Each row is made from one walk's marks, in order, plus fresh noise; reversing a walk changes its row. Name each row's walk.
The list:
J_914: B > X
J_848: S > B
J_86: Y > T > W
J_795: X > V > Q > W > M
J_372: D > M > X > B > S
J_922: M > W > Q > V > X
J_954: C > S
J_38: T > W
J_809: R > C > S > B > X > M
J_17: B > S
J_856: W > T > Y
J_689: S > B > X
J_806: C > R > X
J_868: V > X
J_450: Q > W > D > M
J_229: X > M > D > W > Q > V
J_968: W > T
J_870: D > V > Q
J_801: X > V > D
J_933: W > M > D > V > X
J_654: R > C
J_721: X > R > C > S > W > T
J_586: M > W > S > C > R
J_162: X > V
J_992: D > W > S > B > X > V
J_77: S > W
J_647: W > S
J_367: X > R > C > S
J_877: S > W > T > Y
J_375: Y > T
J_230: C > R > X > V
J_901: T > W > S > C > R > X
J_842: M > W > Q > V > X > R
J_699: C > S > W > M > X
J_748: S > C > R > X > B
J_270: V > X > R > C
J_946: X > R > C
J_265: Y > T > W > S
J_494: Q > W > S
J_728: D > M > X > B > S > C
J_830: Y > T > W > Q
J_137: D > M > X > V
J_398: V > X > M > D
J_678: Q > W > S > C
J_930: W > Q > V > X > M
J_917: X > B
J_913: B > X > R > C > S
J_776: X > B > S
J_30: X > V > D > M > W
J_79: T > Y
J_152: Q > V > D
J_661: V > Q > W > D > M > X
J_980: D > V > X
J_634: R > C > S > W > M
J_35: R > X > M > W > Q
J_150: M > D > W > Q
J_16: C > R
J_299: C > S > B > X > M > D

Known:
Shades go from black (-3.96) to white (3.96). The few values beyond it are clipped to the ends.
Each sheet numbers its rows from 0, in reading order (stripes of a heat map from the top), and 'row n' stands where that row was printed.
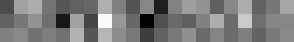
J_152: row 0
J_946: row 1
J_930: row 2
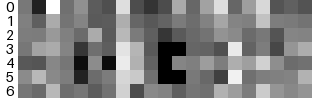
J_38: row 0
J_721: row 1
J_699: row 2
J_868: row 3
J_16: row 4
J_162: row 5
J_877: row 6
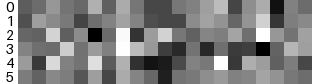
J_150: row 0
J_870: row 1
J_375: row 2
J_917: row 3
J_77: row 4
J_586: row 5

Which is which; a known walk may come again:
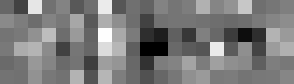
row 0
J_86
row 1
J_809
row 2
J_914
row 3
J_868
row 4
J_842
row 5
J_30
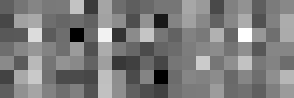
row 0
J_450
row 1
J_152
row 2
J_375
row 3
J_661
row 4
J_265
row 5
J_801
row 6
J_933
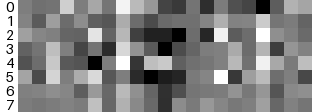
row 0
J_917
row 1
J_721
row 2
J_954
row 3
J_806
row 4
J_79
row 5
J_647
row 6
J_922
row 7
J_795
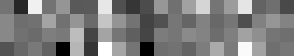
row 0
J_38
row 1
J_748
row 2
J_634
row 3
J_654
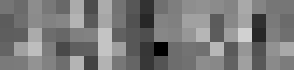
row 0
J_586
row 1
J_35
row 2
J_830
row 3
J_980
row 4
J_699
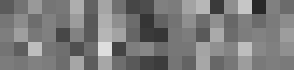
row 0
J_150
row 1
J_930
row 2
J_137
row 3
J_877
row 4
J_913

